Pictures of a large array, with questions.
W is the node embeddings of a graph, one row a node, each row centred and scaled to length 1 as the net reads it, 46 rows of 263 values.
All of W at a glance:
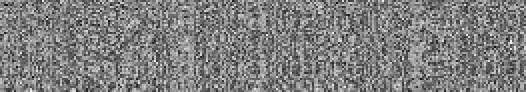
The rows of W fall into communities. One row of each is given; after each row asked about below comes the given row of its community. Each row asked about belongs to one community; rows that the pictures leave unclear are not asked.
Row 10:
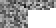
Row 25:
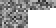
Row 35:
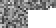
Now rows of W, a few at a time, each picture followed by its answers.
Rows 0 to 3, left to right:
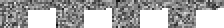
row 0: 10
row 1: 25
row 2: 25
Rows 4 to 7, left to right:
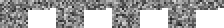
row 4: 25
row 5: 35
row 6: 10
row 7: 35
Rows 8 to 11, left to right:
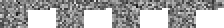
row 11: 10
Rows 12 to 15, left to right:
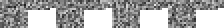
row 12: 10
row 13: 35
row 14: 10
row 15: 35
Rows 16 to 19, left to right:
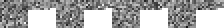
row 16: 25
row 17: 35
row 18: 35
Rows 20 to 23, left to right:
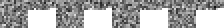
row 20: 35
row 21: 10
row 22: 25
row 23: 10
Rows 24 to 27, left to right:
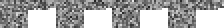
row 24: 35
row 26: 25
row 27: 25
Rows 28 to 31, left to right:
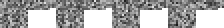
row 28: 35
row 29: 35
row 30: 10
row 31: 25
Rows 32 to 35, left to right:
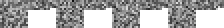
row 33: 35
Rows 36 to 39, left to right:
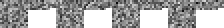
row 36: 35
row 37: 10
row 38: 25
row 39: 35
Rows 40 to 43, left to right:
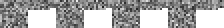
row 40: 10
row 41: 25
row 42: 25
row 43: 25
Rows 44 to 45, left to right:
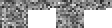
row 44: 25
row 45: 10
